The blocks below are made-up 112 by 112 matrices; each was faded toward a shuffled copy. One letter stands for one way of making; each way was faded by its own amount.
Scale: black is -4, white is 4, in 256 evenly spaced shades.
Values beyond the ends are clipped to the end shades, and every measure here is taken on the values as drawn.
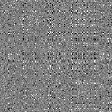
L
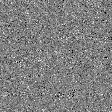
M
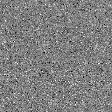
M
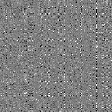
L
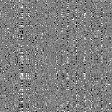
L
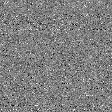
M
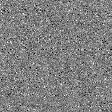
M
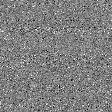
M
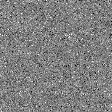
M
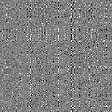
L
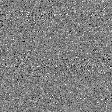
M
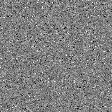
M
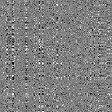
L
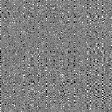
L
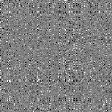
L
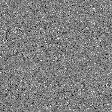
M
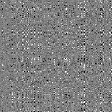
L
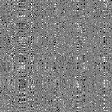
L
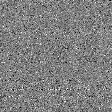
M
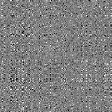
L
